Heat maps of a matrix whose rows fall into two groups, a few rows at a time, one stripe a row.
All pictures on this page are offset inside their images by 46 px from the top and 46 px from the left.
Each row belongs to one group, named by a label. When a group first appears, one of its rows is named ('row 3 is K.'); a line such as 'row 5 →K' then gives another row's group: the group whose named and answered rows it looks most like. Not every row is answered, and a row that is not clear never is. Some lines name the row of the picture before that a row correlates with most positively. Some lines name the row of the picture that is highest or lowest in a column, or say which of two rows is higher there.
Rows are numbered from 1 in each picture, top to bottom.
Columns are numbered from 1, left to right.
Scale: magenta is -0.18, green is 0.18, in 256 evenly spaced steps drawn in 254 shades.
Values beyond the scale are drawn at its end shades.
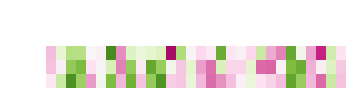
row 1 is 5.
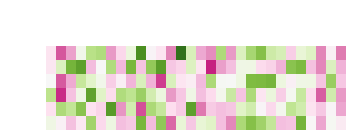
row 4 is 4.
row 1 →4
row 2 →5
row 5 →5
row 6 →4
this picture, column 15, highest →5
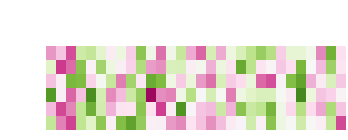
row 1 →4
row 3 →5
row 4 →4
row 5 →4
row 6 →4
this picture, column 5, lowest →3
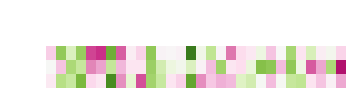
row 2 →5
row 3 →5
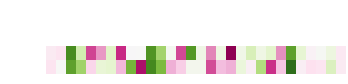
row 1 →5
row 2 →5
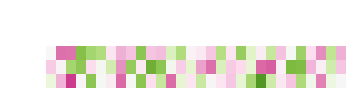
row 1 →4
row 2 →5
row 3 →4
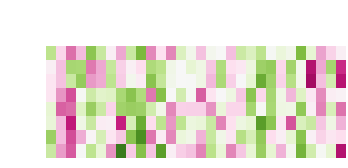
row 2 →5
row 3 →5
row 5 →4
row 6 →4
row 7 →4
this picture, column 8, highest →8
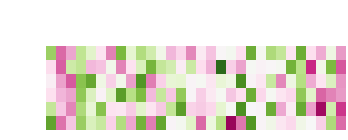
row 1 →4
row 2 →5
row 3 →4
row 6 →4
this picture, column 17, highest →6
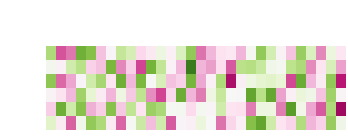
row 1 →4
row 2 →5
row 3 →4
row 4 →4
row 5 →5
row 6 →4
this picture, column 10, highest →3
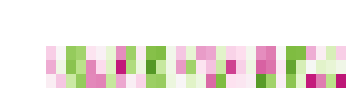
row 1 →5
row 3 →5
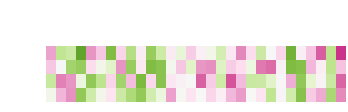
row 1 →5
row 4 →4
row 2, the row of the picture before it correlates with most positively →1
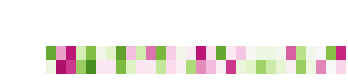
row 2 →4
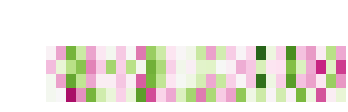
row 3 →5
